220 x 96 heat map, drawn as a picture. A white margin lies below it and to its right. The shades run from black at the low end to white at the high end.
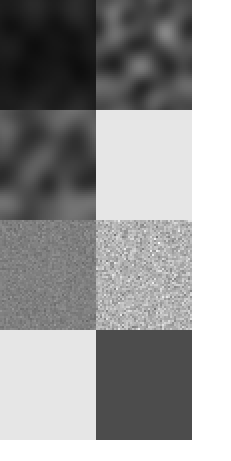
The table splits into 4 rows of 2 panels. Panel 1,1: very low, smooth, faint in contrast. Panel 1,2: low, smooth. Panel 2,1: low, smooth. Panel 2,2: very high, flat. Panel 3,1: middling, fine-grained, faint in contrast. Panel 3,2: high, fine-grained. Panel 4,1: very high, flat. Panel 4,2: low, flat.
